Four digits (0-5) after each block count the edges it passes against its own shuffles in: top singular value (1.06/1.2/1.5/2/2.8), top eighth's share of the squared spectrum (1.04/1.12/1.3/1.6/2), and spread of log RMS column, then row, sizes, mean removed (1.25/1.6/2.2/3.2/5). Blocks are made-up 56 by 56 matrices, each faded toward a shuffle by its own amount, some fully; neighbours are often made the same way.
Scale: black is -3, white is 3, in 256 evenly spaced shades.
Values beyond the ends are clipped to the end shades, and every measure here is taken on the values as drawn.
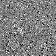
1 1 1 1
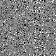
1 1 2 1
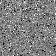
0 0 0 0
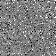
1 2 1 1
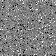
0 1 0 0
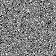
0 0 0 0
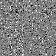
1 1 2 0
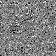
2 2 0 1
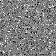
2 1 0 0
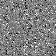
2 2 1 0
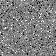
0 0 0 0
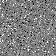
0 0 0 0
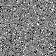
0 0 0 0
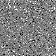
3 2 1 1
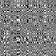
4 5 3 3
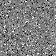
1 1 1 0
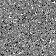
2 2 0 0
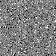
2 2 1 1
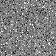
2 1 0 0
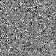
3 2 0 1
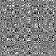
4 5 3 3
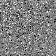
1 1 2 0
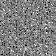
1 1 2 0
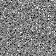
0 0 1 0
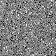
0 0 1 0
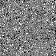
0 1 2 0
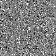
0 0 2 0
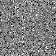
1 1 2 0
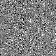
1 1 2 0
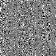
1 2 3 0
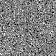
0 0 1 0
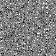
1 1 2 0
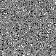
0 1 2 0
